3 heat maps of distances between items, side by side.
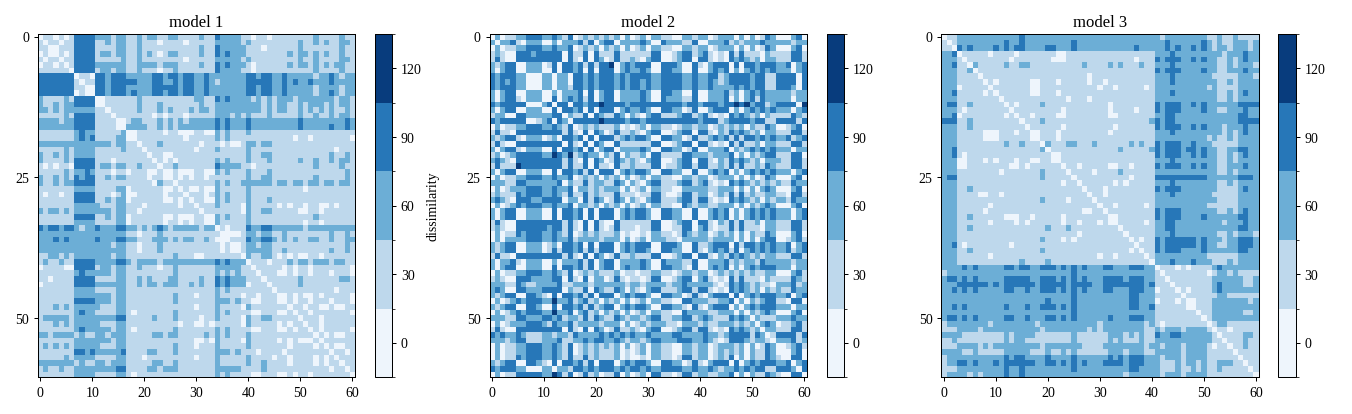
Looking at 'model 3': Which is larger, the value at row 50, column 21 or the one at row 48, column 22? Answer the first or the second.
the first
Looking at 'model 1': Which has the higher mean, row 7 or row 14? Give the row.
7
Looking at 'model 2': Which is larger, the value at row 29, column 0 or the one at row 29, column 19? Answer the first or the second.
the first
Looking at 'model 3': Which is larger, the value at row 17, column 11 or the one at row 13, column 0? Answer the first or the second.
the second
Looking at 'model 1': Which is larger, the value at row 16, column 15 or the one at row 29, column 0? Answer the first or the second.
the second
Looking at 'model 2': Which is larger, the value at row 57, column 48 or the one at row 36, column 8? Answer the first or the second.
the second
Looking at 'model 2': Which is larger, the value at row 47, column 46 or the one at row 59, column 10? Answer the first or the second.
the first
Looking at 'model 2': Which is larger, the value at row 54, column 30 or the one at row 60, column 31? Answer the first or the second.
the second
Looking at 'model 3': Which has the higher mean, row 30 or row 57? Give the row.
57
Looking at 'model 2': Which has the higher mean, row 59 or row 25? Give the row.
59
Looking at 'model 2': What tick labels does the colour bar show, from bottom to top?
0, 30, 60, 90, 120
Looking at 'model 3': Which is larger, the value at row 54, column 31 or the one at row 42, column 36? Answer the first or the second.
the second
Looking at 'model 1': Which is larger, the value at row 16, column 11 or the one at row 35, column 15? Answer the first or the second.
the second
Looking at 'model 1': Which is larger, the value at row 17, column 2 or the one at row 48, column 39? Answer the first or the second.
the first
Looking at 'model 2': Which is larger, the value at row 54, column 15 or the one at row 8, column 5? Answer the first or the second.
the second
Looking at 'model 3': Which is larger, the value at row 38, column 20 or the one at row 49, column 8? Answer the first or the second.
the second
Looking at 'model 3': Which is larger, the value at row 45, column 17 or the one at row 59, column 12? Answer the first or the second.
the second
